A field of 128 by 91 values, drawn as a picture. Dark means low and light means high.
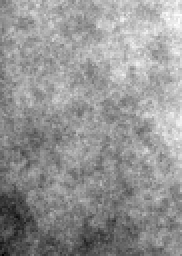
Grain: blotchy. Ninth with the highest average: top right. Stripes: none. Slope: up to the top right.
